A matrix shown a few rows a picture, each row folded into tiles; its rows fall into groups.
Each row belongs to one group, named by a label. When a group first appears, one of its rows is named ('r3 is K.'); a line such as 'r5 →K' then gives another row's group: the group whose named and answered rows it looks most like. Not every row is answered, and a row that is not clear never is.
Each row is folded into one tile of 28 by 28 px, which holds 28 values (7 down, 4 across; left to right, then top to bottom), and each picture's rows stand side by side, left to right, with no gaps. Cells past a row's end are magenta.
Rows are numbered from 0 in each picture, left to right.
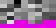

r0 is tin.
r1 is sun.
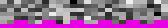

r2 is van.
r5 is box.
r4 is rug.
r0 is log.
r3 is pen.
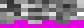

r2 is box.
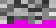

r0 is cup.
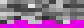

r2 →van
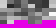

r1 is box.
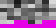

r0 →tin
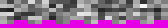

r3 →van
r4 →tin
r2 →box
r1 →pen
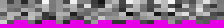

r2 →sun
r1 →sun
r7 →van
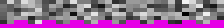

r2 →box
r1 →van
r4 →sun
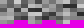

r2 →van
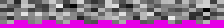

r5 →sun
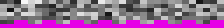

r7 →sun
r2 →tin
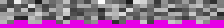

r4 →sun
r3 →rug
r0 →log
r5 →cup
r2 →van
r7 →pen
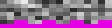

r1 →tin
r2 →rug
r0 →rug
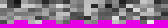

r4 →pen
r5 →van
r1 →tin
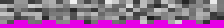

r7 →sun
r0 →sun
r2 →rug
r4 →pen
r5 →cup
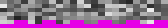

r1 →cup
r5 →van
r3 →box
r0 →tin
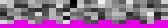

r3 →rug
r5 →van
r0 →cup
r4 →sun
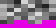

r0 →sun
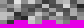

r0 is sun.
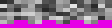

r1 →van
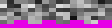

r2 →rug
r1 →log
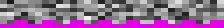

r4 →log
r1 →van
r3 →pen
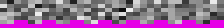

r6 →van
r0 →log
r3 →pen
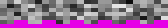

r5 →cup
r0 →box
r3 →sun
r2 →van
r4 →sun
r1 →log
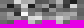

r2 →pen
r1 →pen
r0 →box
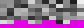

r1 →cup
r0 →cup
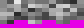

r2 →sun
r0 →sun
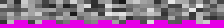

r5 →van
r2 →box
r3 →box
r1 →van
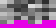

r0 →van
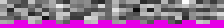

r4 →van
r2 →sun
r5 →sun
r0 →cup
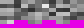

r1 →pen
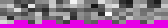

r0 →cup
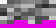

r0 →pen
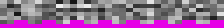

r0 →box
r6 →log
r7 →tin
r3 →rug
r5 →van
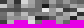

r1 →cup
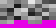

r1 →pen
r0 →cup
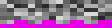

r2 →pen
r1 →log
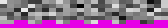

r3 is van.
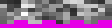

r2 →rug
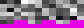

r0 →sun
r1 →cup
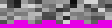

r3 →cup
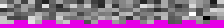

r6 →box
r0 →tin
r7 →cup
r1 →pen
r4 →pen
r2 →pen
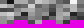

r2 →sun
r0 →log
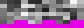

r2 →rug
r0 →box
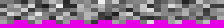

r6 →tin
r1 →log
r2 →box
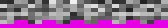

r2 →sun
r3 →sun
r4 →log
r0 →log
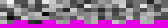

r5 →log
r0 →cup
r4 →cup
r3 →rug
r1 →box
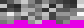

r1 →pen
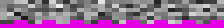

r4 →van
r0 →sun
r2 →log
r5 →tin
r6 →tin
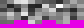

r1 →pen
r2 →rug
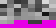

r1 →box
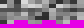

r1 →cup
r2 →rug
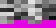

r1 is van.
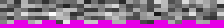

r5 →box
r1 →tin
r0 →tin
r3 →tin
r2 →van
